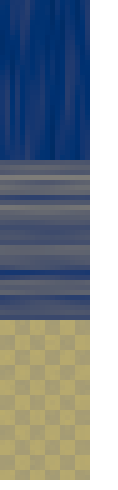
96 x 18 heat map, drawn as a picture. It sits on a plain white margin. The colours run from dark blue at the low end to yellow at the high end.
It is made of 3 by 1 panels. Panel 1,1: very low, streaked downward, faint in contrast. Panel 2,1: low, streaked across. Panel 3,1: high, checkered, faint in contrast.
